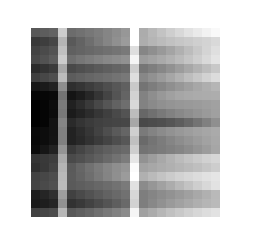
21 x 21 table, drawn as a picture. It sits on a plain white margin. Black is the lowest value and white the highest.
The middle left is the ninth with the lowest average. Columns 4 and 12 stand out from the rest. There is an overall slope up to the right.
